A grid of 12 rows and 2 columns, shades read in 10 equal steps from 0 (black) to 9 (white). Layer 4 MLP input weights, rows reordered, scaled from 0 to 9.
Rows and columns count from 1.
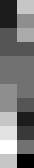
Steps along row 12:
down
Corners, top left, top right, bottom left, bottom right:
1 7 7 0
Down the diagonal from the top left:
1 5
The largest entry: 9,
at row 11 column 1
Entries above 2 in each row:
1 1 2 2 2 2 2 2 1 1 2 1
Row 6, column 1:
4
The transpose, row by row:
1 1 3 3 4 4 5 5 7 8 9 7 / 7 5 6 3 4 4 4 3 1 2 4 0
